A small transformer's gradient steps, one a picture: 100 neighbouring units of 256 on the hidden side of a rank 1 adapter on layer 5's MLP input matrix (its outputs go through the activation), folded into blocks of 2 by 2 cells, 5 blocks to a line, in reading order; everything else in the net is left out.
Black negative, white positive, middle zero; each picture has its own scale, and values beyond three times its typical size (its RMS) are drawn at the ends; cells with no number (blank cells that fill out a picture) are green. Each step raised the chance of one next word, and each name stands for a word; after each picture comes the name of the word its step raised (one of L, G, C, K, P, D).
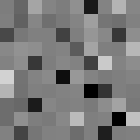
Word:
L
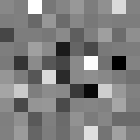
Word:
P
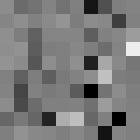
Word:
L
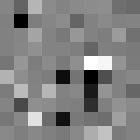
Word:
P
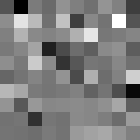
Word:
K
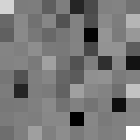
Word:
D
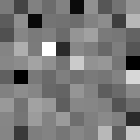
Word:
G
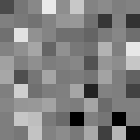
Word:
D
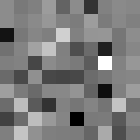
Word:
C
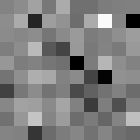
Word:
P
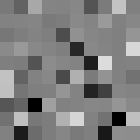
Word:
L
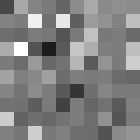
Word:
L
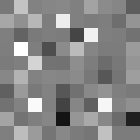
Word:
L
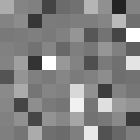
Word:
K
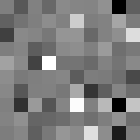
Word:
K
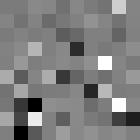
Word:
P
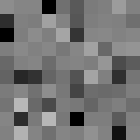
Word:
C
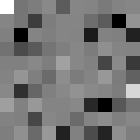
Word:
D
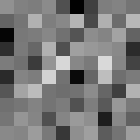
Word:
G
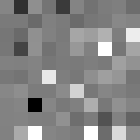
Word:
D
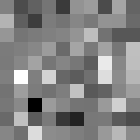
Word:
D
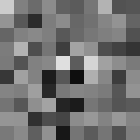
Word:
G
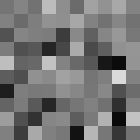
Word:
K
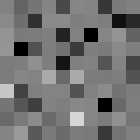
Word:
L
